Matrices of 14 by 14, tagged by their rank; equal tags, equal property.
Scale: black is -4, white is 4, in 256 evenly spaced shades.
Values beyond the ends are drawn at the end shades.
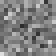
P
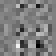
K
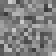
P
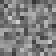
P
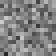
P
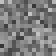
P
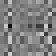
K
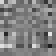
K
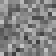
P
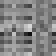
K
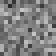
P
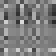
K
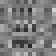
K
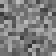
P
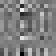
K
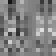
K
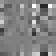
K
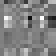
K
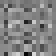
K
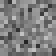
P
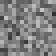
P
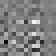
K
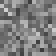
P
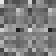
K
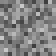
P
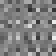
K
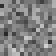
P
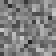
P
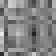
K
